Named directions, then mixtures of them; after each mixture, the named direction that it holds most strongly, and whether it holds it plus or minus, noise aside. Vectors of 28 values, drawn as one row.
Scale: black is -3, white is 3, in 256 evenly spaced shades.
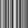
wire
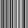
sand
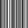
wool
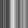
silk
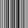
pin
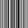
pin, plus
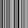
wire, minus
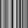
wire, plus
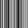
pin, plus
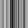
silk, minus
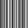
wool, plus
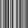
wire, plus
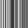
silk, minus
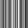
pin, minus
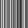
sand, minus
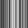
pin, minus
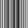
pin, plus
